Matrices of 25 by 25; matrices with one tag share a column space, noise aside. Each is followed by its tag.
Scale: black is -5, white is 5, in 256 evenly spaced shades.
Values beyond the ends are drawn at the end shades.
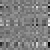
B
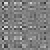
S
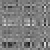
B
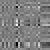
B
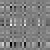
B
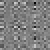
S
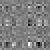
B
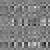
B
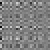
S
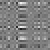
S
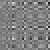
S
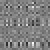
B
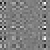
S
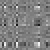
B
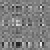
B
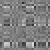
B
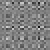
S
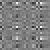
S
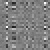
S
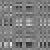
B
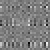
B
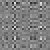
S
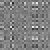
S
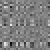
B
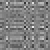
S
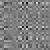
S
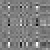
B
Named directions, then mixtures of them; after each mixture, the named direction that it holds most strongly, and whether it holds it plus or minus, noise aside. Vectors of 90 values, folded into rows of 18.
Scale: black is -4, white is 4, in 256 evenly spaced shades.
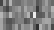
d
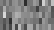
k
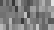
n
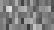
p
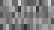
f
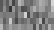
n, plus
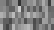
f, minus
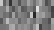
d, minus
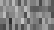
n, minus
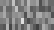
n, minus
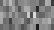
d, plus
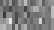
k, minus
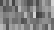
n, plus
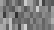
k, minus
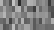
f, minus
